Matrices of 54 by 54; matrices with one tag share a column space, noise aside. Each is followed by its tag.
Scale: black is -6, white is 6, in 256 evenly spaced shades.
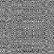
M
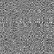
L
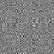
L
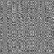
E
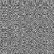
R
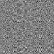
M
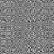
M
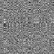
L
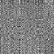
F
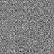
M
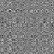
L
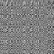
R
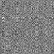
E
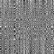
F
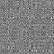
E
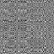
M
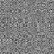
L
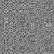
L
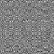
M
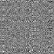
M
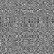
L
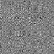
E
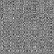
E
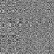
L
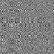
L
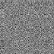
R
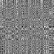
F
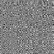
R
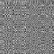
R
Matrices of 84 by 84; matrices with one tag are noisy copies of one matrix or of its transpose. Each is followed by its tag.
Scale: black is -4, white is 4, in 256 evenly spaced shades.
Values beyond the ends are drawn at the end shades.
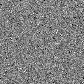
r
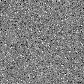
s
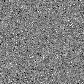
r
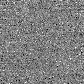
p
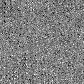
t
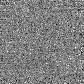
p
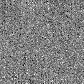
t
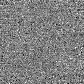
p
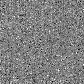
p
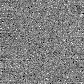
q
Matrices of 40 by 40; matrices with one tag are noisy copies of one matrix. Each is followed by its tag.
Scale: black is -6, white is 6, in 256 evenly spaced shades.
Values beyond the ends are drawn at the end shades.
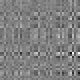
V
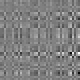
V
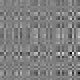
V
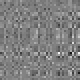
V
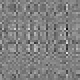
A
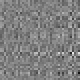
V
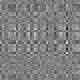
A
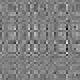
A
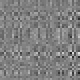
V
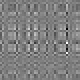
A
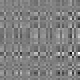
V
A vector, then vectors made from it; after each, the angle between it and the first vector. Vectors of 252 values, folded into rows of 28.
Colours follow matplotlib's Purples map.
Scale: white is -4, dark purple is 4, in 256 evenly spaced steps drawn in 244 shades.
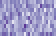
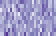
orthogonal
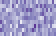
orthogonal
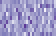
nearly parallel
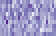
partly aligned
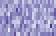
partly aligned
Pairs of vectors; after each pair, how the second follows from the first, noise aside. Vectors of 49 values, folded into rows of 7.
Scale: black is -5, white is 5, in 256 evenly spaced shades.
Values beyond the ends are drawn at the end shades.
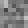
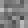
reversed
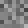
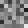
scaled up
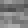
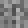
shuffled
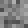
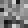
scaled up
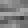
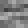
reversed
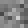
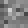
reversed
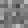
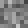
sign-scrambled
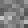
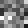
scaled up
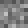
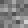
wrapped around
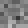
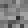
sign-scrambled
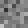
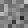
reversed
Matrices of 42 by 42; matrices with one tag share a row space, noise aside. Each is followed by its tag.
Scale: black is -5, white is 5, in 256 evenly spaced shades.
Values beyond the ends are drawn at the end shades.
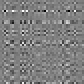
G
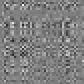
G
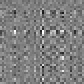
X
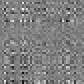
G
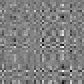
X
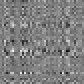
G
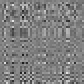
G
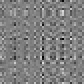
X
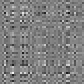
G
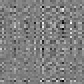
X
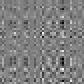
X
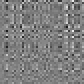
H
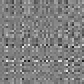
H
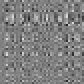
H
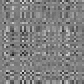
G
